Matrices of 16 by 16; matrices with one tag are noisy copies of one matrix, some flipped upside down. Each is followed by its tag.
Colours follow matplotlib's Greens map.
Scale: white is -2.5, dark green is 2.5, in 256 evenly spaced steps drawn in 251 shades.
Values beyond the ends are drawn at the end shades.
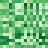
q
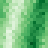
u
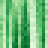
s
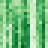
s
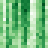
s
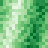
u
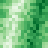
u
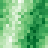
u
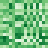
q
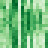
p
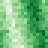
u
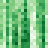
s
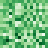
q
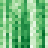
s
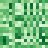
q
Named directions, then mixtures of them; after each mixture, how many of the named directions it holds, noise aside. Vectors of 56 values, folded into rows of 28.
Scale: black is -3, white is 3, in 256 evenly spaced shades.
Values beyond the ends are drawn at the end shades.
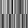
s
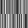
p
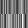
two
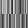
one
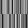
two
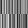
two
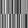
two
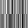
two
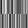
two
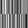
two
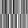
two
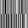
one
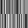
one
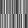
one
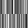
two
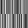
one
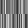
one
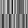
one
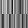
one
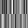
one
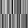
two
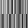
one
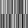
two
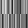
two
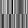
one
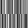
two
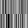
one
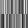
two
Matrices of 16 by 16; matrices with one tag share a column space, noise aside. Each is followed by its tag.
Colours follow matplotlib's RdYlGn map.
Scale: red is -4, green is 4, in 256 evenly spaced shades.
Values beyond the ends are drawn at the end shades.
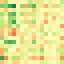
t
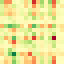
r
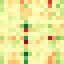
r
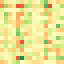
t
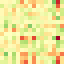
r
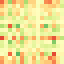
r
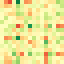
r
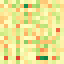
t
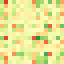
r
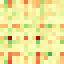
r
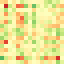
t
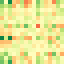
r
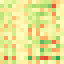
t
